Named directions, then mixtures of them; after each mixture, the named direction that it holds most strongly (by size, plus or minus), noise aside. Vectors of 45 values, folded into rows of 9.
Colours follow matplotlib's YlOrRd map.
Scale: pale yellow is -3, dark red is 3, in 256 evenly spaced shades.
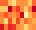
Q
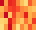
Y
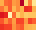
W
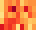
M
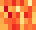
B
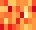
Q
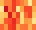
B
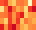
Q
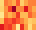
M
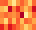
Q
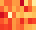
W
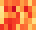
M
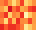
Q
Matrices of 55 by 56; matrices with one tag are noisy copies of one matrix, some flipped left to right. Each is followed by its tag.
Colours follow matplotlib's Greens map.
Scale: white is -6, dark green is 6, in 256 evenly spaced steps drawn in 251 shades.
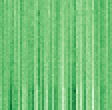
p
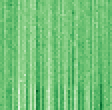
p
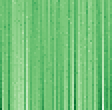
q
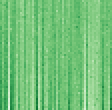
q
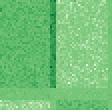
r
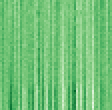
p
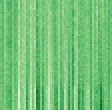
p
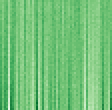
q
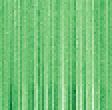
p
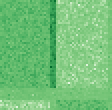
r
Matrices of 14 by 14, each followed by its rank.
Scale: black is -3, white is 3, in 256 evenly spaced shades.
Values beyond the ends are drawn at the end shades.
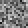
full rank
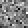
full rank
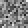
full rank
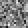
full rank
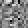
three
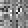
three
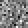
full rank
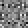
three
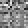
three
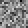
full rank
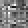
three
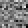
three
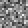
full rank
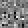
three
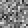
full rank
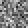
full rank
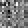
three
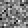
full rank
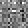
three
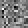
three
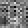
three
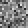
full rank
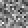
full rank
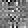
three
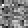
three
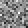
full rank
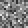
full rank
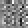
three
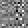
three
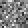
full rank
